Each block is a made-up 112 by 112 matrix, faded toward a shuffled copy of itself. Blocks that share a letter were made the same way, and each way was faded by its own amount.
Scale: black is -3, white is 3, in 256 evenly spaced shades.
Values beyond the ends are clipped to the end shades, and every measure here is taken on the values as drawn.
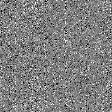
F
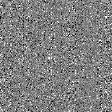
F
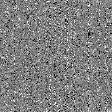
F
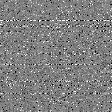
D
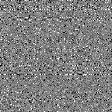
D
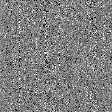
F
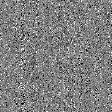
F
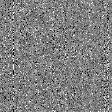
F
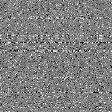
D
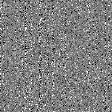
F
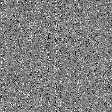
F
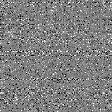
D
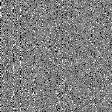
F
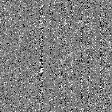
F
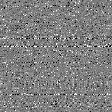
D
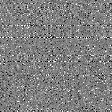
D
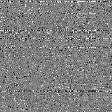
D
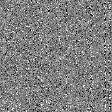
F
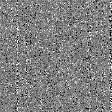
F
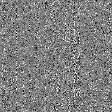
F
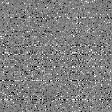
D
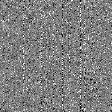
F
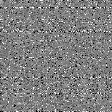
D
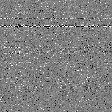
D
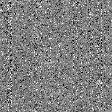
F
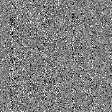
F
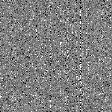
F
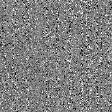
F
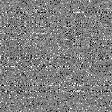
D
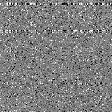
D
